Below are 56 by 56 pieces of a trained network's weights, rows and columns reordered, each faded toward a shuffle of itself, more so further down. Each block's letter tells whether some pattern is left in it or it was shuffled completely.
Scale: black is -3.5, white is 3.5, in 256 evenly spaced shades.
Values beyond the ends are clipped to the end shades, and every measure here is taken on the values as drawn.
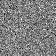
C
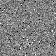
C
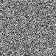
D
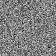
D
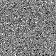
C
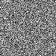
D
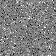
C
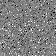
C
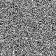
D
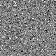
D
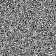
C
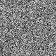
C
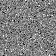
C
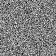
C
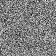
C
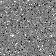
C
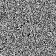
D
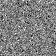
C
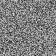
C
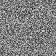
D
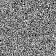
C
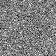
D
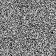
C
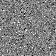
C
